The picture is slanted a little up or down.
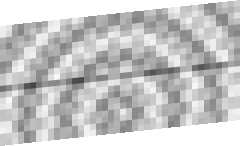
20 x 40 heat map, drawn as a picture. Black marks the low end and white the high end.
Average level on the scale: 70%. Rings: centred on the bottom middle. Odd lines: row 11.
